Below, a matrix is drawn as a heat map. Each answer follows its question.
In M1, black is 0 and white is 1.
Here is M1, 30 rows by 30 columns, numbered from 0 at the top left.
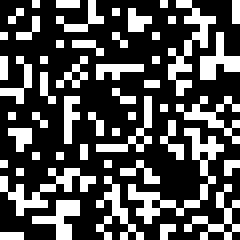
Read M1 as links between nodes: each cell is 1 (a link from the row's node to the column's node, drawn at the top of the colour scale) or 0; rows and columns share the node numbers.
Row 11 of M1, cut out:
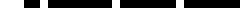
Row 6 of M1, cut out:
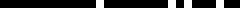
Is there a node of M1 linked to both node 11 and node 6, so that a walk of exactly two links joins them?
no
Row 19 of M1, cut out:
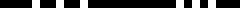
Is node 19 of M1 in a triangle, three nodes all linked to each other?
yes
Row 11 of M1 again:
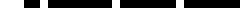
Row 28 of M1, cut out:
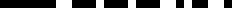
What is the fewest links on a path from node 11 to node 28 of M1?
3
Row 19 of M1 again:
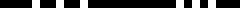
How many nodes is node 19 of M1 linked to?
6
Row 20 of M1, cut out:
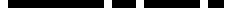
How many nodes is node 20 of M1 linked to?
6
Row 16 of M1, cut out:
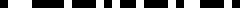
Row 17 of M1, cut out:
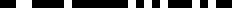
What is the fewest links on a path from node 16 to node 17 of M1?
1
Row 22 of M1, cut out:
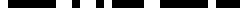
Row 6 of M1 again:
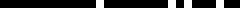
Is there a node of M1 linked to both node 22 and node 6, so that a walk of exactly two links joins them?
no
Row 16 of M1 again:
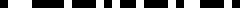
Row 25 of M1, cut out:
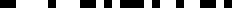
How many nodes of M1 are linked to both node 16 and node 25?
8
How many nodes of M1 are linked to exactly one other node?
0
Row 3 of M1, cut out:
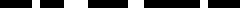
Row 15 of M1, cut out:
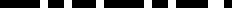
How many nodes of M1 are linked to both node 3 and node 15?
1
